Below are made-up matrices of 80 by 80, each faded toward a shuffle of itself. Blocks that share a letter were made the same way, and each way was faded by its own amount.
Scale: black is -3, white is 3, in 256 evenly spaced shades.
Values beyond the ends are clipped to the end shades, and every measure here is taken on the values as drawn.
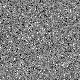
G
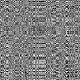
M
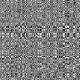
M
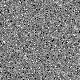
G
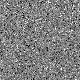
G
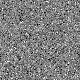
G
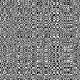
M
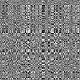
M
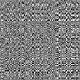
M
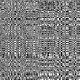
M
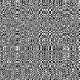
M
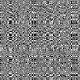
M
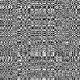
M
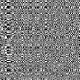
M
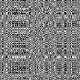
M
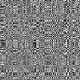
M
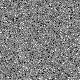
G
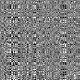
M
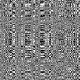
M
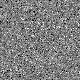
G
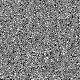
G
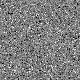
G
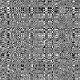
M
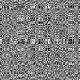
M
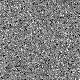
G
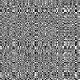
M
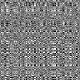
M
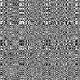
M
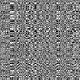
M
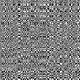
M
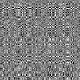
M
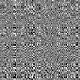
M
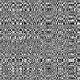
M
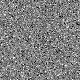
G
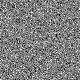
G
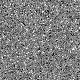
G
